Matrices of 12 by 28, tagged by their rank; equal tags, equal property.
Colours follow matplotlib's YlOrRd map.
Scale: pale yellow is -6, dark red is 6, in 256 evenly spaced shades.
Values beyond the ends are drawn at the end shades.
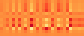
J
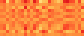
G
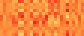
G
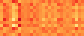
G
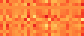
G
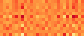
G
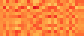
G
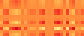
J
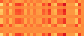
J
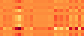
J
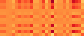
J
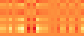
J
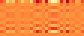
J
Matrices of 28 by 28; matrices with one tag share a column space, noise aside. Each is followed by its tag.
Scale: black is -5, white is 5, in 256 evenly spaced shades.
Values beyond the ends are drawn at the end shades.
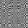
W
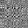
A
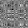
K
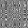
K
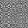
W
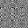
A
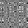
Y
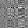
A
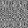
K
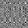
Y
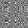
Y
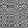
W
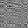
W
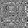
Y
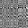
A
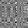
Y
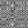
K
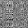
K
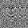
A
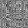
K
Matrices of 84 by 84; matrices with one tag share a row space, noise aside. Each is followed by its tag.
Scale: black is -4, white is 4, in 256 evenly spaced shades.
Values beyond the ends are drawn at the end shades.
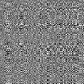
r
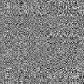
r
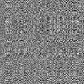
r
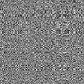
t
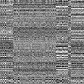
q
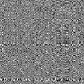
t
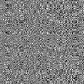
r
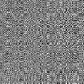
r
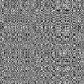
t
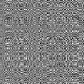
r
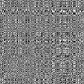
t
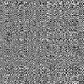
r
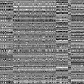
q
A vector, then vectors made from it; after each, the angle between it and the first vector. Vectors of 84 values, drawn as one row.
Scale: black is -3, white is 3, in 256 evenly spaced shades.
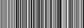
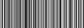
partly aligned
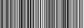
partly opposed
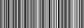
orthogonal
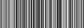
nearly parallel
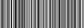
orthogonal
